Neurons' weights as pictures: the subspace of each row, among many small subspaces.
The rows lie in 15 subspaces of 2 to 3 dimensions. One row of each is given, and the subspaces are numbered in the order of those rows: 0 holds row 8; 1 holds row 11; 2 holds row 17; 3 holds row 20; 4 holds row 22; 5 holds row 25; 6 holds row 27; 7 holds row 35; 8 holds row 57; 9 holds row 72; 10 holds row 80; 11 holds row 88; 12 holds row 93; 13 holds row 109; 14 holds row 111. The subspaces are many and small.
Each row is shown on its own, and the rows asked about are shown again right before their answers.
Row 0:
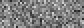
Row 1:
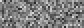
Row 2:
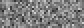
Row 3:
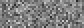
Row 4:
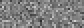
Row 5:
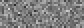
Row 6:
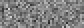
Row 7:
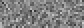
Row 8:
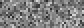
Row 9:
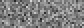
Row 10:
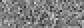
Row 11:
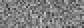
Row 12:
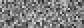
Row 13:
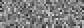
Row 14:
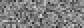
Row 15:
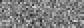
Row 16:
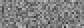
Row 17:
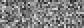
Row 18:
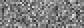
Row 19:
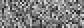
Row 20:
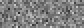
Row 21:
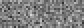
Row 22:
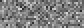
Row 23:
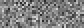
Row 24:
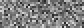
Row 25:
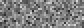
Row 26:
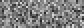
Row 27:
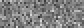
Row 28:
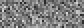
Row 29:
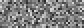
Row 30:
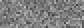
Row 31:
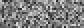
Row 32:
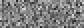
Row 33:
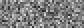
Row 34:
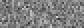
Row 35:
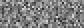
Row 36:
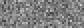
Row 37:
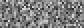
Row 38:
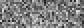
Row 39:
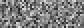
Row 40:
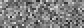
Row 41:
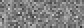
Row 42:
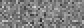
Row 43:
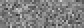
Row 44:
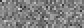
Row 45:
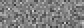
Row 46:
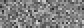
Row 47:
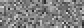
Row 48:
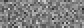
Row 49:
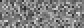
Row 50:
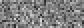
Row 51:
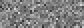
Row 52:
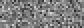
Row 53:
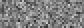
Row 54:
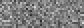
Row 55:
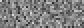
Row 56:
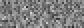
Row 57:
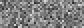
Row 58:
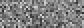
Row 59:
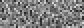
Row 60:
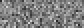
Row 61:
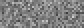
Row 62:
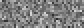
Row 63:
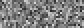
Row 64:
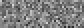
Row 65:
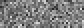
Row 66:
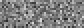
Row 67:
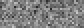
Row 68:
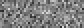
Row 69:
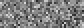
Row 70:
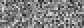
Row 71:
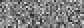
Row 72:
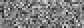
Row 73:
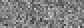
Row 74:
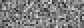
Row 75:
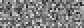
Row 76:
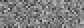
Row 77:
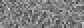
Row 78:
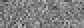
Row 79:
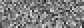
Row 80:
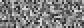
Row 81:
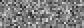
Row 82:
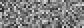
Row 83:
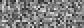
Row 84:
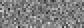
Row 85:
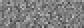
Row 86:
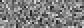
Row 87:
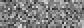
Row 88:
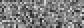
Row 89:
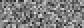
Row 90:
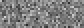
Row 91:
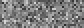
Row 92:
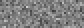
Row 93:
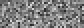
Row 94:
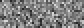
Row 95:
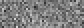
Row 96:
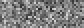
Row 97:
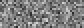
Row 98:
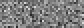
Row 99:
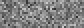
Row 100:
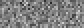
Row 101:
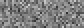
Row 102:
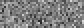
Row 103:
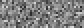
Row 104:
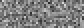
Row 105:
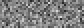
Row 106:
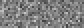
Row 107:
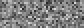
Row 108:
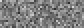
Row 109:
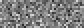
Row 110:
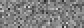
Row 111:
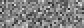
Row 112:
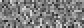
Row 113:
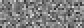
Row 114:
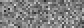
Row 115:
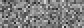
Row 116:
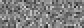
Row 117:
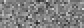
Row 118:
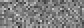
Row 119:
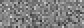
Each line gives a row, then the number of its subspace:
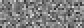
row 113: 13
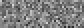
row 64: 12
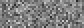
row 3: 13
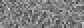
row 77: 9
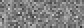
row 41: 3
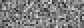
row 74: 12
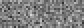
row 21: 2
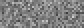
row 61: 7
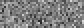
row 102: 2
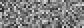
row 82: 8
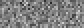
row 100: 7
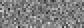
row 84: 8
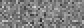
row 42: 14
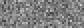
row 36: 14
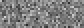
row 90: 12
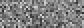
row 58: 11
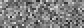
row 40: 0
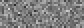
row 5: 3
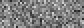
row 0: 6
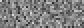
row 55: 10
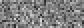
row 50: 11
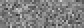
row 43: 13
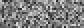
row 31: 9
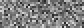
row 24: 9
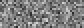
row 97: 3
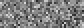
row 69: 0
